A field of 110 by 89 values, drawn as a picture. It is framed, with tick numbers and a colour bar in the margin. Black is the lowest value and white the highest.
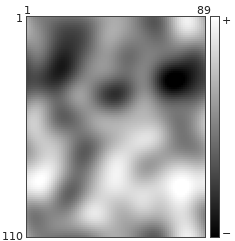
No row or column stands out. The field is smooth, with broad soft blobs. No lone cell stands out from its neighbours. The histogram is bell-shaped.
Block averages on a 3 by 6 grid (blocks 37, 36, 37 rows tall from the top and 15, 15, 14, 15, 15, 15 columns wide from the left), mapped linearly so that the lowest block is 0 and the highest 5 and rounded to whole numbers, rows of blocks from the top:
1 0 2 2 1 1 | 3 2 2 4 3 2 | 4 2 4 4 4 5
